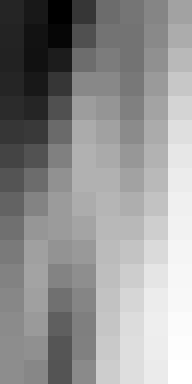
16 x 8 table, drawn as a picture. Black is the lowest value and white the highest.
The bottom middle is the roughest part. There is an overall slope up to the bottom right. The ninth with the lowest average is the top left. The bottom right is the ninth with the highest average.
